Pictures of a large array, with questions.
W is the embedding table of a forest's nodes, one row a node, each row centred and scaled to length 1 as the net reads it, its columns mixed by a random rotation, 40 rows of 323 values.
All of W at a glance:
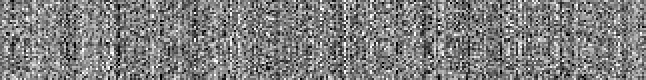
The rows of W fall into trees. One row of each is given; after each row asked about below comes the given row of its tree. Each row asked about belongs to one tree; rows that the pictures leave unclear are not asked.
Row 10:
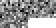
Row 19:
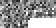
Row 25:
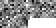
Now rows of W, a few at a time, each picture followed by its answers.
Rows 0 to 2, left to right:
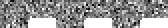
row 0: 25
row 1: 19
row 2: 25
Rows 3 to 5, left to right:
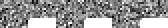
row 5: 10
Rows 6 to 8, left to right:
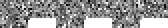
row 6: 19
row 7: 25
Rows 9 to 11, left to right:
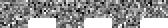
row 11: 25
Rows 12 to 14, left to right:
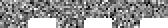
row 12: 10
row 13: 19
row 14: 25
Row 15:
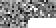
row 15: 10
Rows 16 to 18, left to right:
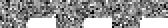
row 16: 10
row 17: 10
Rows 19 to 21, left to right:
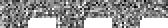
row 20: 19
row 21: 25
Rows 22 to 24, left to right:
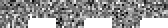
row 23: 25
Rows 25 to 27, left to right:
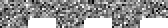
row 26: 25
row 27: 25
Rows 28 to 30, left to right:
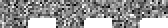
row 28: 19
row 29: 25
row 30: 10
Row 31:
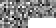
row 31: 19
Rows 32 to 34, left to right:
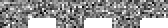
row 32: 25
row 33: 19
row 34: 19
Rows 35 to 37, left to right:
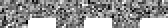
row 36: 25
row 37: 10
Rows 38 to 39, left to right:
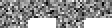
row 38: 10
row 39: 10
